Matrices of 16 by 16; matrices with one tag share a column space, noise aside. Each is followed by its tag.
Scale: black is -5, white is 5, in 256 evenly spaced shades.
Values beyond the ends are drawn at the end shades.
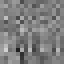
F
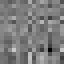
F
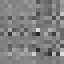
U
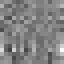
F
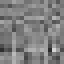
F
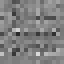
U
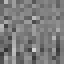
F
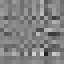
U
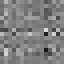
U
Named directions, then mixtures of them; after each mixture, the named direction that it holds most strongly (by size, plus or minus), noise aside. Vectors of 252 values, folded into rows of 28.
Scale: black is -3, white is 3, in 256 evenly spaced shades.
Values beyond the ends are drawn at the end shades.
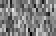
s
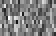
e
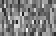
e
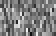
s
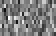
e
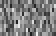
s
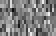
s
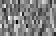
e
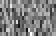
s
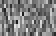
e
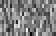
s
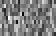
e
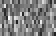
e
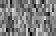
s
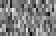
s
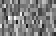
e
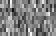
s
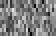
s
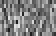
e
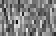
e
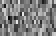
e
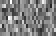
e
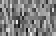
s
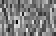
e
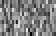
s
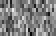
s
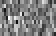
e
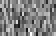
s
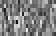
e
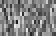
e
